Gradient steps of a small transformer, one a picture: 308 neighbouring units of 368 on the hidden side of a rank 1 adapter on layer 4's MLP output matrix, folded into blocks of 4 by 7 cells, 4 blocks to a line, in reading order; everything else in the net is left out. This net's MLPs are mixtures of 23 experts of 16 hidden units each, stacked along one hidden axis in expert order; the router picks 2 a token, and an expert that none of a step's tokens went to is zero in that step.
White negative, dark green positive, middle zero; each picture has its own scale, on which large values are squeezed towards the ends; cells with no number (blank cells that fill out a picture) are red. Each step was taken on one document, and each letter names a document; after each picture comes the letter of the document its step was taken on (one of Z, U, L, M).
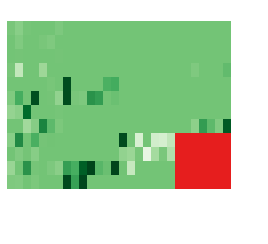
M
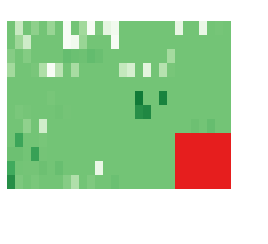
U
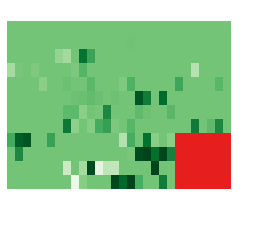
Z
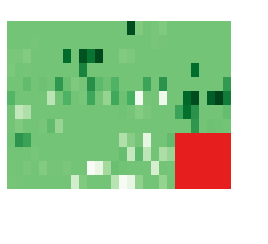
Z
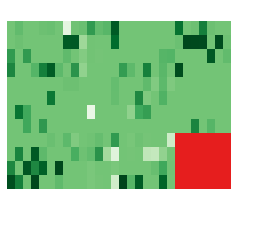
U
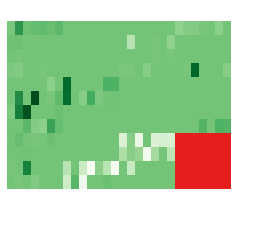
M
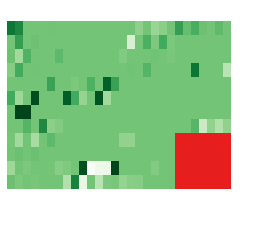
M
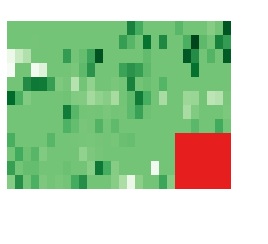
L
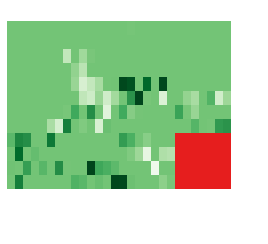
Z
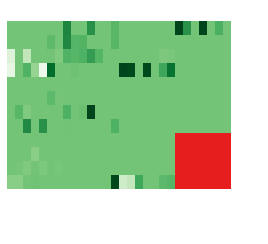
U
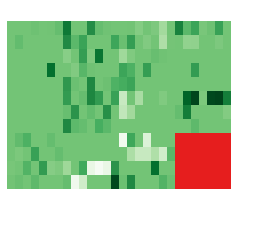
Z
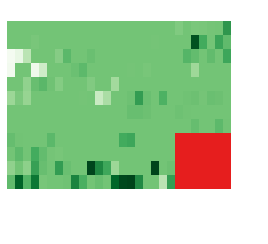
L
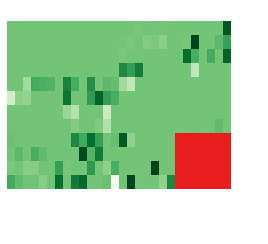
L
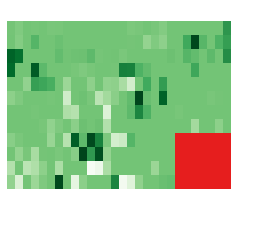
L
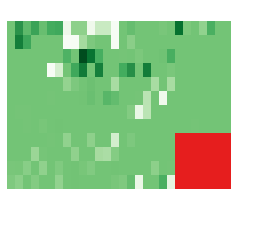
U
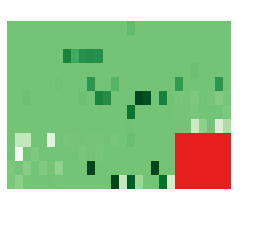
L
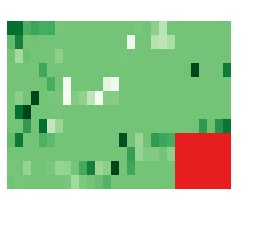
M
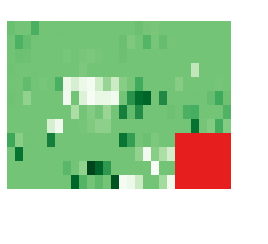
Z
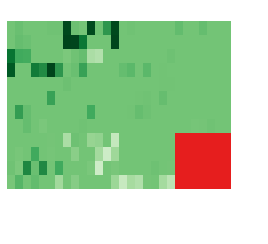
U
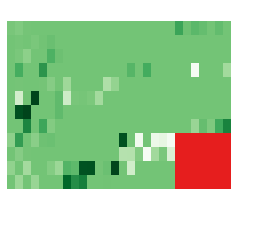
M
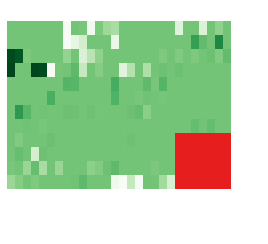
U
